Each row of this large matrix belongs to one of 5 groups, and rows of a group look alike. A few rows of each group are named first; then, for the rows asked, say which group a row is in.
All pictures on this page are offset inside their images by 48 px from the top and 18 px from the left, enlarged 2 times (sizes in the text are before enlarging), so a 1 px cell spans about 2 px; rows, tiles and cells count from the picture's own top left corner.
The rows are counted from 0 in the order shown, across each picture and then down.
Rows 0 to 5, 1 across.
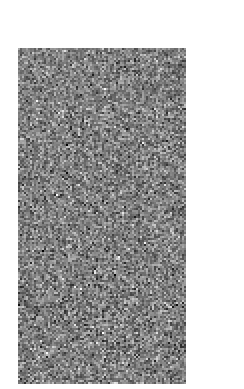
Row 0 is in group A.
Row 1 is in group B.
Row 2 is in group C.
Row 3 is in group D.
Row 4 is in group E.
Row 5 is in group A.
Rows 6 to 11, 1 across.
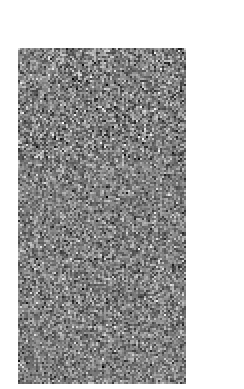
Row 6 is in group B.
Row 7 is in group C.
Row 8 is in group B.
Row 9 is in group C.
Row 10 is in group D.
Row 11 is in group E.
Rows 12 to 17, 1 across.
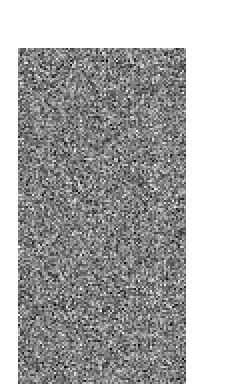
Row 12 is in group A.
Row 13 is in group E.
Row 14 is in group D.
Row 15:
A
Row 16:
E
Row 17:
E
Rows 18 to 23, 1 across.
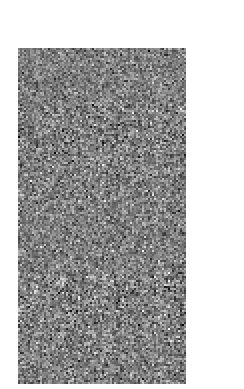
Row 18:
E
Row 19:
E
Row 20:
A
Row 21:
C
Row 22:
B
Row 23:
B
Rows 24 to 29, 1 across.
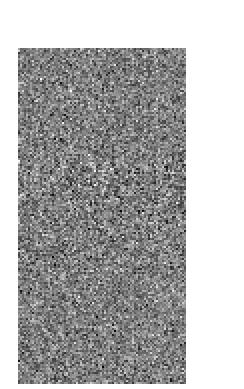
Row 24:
C
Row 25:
C
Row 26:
B
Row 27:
E
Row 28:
D
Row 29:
E
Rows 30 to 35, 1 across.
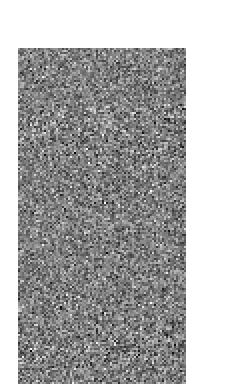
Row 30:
A
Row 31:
B
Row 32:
C
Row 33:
B
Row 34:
C
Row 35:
A
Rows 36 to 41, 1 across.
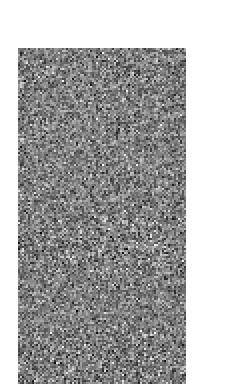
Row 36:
A
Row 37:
A
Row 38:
A
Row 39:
E
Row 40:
A
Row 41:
C
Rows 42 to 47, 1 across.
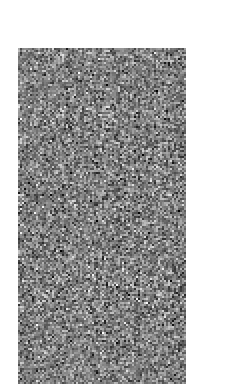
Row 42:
B
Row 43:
B
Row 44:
E
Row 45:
C
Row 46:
A
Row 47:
A
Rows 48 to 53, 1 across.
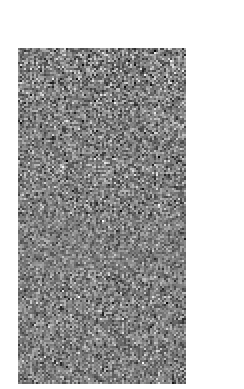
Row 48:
D
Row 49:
D
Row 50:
B
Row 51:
A
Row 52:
C
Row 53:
C
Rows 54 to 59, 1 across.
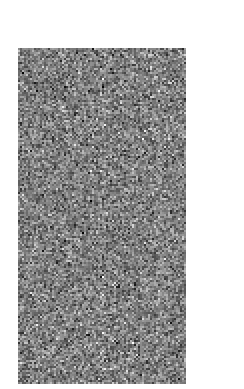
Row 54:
E
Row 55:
D
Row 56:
E
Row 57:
D
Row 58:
A
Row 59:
A
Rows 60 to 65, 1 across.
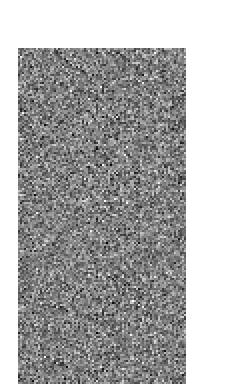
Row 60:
C
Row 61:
A
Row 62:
A
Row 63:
A
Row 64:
C
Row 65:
C
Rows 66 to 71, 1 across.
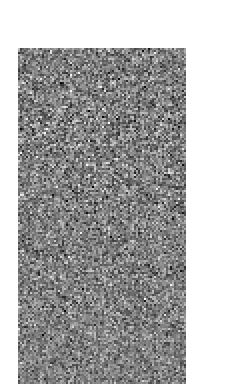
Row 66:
C
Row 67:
A
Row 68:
B
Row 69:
E
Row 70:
D
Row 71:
B
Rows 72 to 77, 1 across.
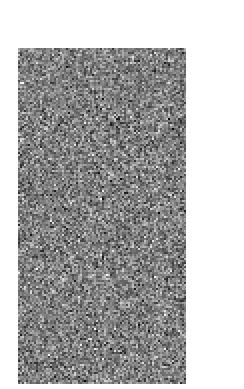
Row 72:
B
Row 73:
A
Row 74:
E
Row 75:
C
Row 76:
B
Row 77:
E
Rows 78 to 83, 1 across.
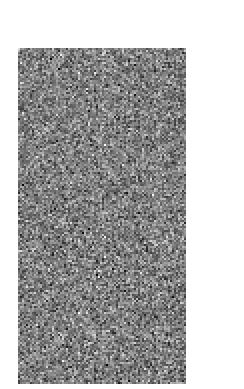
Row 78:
B
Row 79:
A
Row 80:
E
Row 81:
D
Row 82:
A
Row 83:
B
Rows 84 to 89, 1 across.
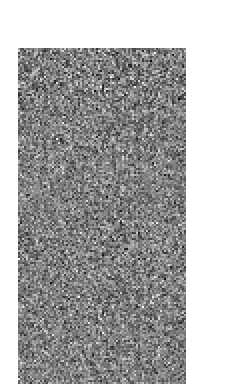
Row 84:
C
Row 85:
C
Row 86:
B
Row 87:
E
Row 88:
C
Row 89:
A
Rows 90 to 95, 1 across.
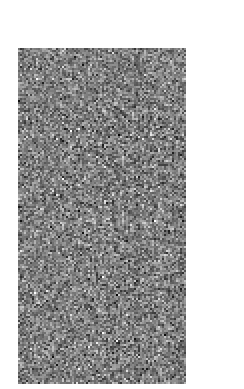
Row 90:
D
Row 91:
C
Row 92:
C
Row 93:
B
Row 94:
A
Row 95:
A
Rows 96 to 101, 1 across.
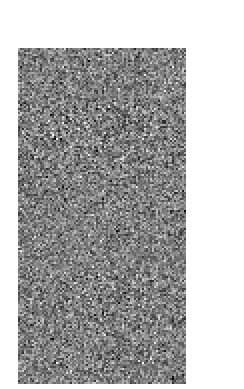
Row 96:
D
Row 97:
C
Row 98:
E
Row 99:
A
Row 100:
C
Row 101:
C
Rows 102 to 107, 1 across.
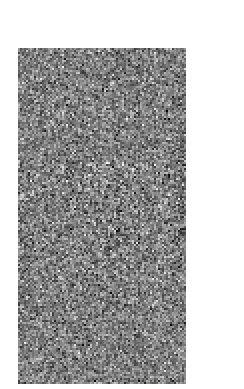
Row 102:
C
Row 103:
B
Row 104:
B
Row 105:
A
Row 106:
E
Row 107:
D
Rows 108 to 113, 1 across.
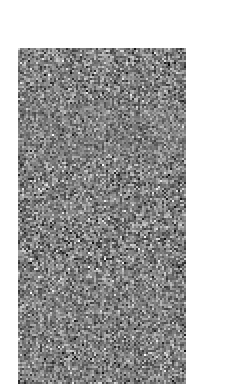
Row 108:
B
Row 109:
D
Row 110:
A
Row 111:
C
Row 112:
B
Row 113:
D
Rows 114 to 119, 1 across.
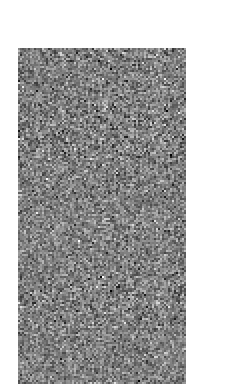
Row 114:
E
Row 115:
E
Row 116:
A
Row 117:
B
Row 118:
A
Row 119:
D
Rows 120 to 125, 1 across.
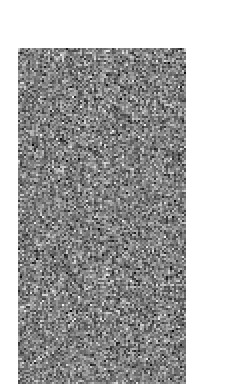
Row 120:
B
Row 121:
C
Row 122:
B
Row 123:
E
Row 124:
B
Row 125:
A
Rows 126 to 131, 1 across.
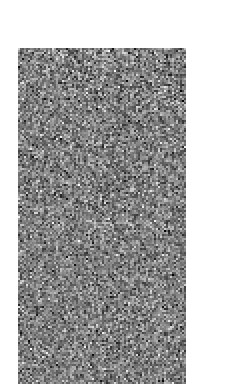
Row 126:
B
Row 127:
C
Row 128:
C
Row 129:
B
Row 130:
E
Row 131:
A
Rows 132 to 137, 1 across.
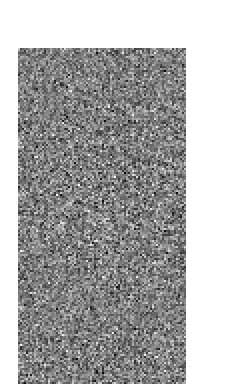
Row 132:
C
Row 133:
C
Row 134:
C
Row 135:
B
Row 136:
A
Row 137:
D
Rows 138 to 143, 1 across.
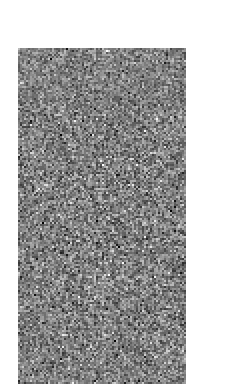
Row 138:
B
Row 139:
D
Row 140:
A
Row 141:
C
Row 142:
B
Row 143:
D
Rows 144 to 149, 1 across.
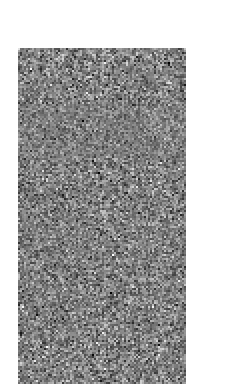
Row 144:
B
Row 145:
D
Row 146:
E
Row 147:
E
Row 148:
E
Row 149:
A
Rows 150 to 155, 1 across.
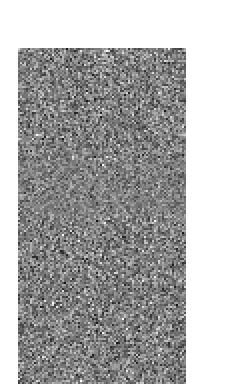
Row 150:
B
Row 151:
D
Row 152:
A
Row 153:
C
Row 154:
C
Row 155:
A
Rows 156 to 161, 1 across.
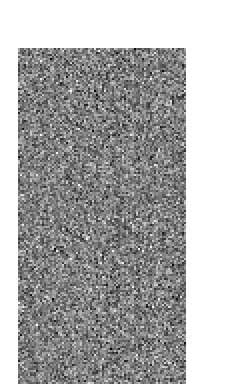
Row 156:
C
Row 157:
C
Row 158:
B
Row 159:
C
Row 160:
A
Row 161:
E
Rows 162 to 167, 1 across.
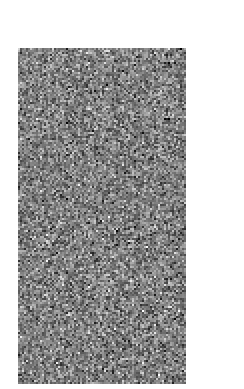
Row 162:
B
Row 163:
B
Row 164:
C
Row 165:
A
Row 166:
B
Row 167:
C
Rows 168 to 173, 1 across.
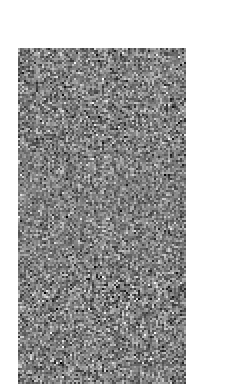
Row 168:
E
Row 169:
E
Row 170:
B
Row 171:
B
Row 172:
A
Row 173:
C
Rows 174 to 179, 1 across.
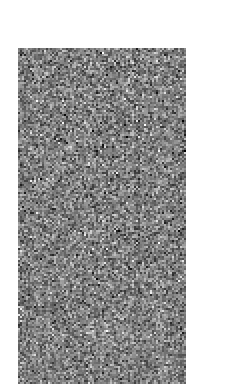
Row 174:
A
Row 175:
C
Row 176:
A
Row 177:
A
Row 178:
E
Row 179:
B
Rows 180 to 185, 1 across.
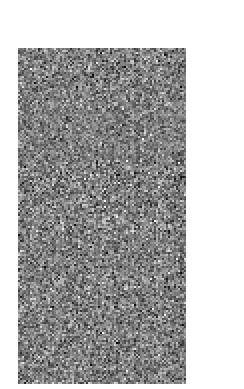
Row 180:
A
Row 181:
C
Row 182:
A
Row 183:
B
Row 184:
B
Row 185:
A
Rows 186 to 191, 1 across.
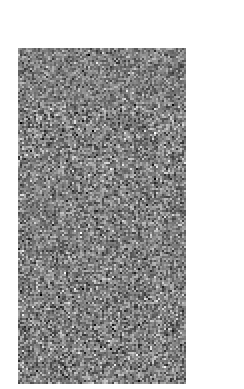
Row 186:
A
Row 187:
D
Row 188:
B
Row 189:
E
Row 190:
D
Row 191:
E
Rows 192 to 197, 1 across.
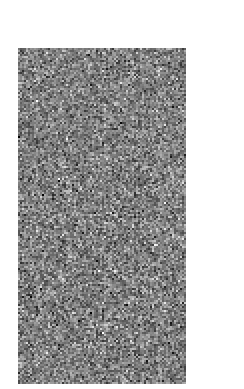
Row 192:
A
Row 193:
E
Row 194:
D
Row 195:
D
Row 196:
E
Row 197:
A
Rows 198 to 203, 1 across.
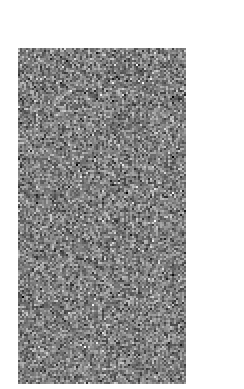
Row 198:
C
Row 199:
D
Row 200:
E
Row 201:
C
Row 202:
E
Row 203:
A
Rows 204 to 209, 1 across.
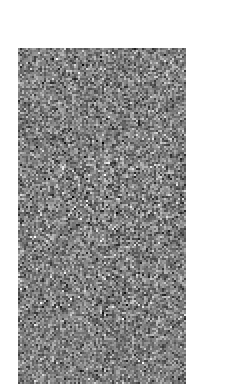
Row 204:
D
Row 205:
E
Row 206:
B
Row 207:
A
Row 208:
C
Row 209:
C
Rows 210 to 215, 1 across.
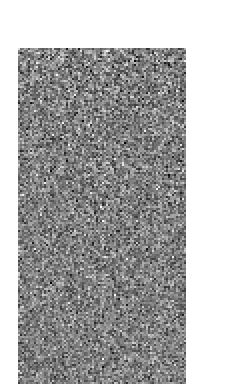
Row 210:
B
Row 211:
D
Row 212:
B
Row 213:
A
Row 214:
B
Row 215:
E
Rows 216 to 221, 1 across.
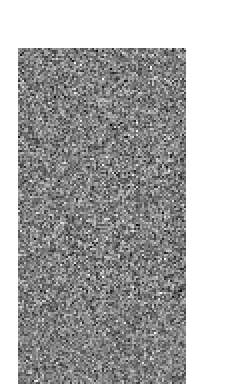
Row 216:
E
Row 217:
E
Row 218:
A
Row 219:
B
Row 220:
A
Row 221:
C
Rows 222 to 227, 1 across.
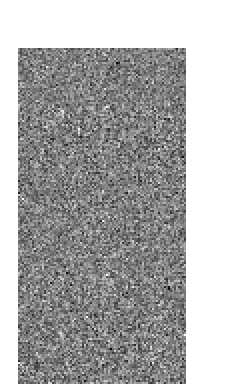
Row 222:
A
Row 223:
B
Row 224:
E
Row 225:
A
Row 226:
B
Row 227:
E
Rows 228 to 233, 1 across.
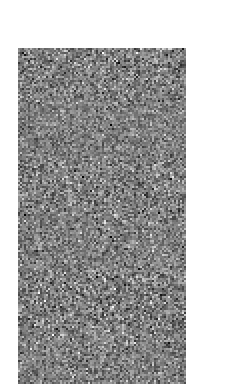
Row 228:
A
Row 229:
E
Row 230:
D
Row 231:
E
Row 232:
C
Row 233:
B
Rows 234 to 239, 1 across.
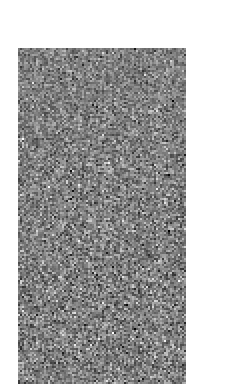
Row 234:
D
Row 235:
E
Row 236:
B
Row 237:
B
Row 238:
E
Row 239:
D
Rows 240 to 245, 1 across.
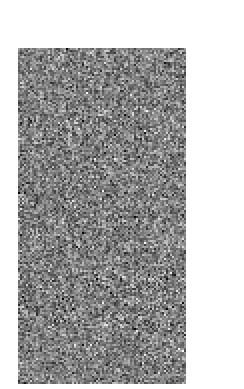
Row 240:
B
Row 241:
D
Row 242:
E
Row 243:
D
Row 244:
E
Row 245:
D
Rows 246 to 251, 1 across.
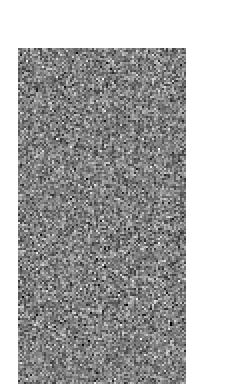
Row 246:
E
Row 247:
C
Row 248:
B
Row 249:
A
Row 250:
E
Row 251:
D
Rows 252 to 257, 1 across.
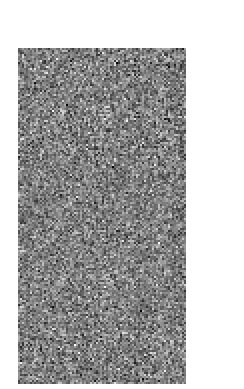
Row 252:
A
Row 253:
B
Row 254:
C
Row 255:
A
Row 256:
B
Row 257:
D
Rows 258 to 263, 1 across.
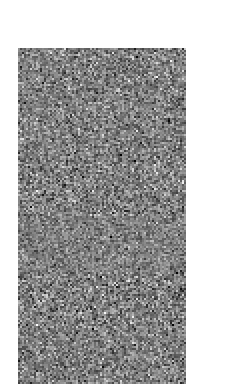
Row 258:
D
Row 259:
B
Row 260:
D
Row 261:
E
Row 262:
A
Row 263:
E
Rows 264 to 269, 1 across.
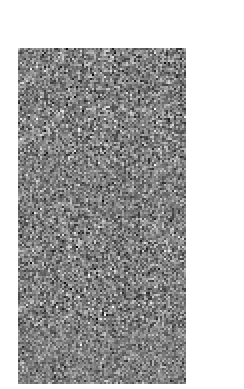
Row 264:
B
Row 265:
B
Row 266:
C
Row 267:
D
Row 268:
C
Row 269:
E
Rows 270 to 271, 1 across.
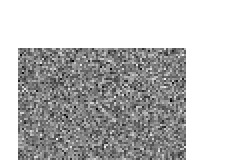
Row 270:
E
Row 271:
C
